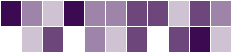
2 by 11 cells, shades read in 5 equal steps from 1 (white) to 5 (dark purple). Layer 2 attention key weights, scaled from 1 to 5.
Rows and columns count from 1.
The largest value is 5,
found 3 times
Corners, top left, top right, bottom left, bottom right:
5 3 1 2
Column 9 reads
2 4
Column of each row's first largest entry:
1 10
